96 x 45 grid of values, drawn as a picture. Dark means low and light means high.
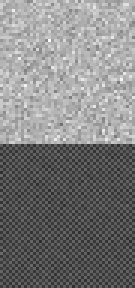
The table splits into 2 rows of 1 panel. Panel 1,1: high, fine-grained. Panel 2,1: low, checkered.
